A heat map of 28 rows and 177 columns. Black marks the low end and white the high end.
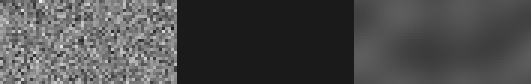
It is made of 1 by 3 panels. Panel 1,1: middling, fine-grained, strong in contrast. Panel 1,2: very low, flat. Panel 1,3: low, smooth, faint in contrast.
